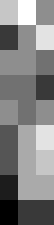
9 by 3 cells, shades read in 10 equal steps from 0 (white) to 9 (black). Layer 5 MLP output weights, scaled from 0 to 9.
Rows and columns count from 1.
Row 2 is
7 4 1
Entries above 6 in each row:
0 1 0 1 0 0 0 1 3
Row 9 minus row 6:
3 4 6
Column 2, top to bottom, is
0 4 4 5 5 3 3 3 7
